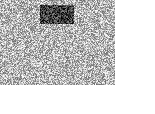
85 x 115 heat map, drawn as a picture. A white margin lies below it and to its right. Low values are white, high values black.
On average the colour sits 30% of the way up the scale. The ninth with the highest average is the top middle. Neither half mirrors the other. There are no regular stripes. An odd patch, higher than its surroundings, sits in the top middle.
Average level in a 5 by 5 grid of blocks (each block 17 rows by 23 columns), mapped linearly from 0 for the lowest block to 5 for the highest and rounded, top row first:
0 2 5 1 0 / 0 1 3 1 0 / 0 0 0 0 0 / 0 0 0 0 0 / 0 0 0 0 0
